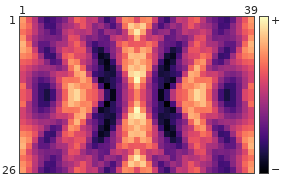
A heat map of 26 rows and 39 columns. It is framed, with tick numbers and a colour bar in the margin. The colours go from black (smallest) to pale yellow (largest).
There is no seam. Stripes running up and down repeat 4 times from left to right. It mirrors both left to right and top to bottom. There is no overall slope. There are no lone odd cells.
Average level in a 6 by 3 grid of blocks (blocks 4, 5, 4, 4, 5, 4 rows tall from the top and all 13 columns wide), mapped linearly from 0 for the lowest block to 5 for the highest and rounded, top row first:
343
434
505
505
434
343
